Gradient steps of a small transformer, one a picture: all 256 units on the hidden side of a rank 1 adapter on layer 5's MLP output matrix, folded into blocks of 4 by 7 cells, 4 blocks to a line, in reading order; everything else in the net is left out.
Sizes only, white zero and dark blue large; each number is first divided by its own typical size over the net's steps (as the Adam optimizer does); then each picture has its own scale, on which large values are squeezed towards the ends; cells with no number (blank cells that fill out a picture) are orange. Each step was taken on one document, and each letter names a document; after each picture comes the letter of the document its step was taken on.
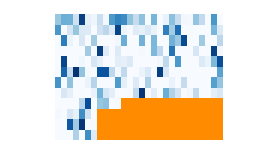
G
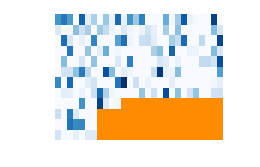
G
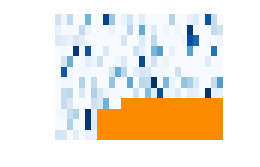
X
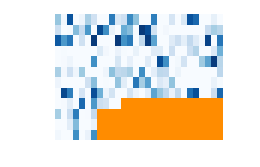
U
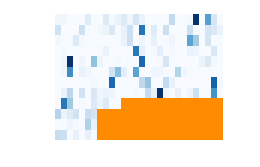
X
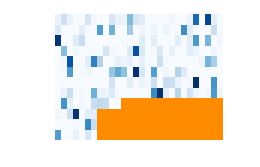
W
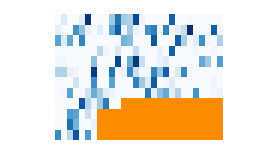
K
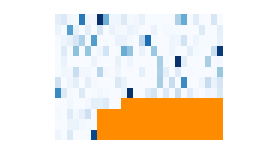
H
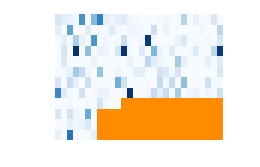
H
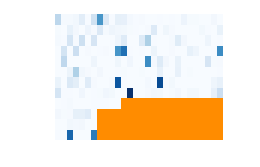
H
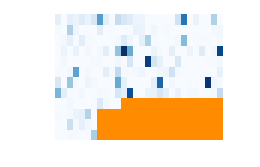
H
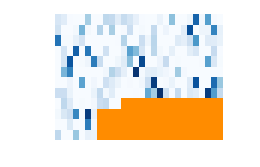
W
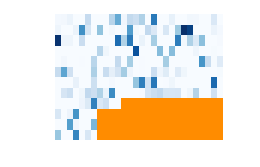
K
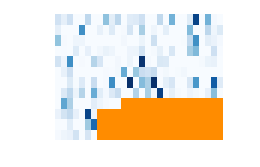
X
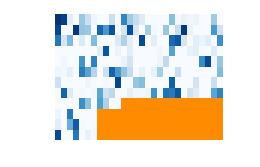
G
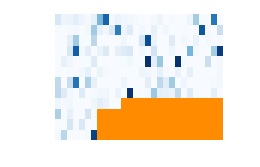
H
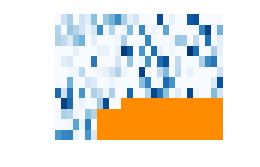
U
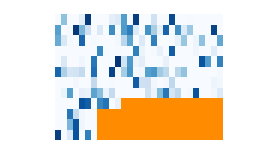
K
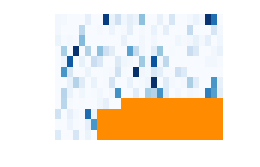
W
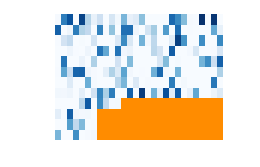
G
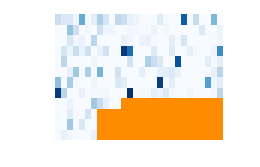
H
